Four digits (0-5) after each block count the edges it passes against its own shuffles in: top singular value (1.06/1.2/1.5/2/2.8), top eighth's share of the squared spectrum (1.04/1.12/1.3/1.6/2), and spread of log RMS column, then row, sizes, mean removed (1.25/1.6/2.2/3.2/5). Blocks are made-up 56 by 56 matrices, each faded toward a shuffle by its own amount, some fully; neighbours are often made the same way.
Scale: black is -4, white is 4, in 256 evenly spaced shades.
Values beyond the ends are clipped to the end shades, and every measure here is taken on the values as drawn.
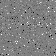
1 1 0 0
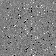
2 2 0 0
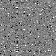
3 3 1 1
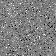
0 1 0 0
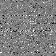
2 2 0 2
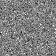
0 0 0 0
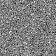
0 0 0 0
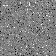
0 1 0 0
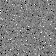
0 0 0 0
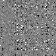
2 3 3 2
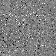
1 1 1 1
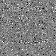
1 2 2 1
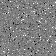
0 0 0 0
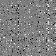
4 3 2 1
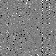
4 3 2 1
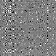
4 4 3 2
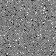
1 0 0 0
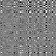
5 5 3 3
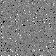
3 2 1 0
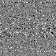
2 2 0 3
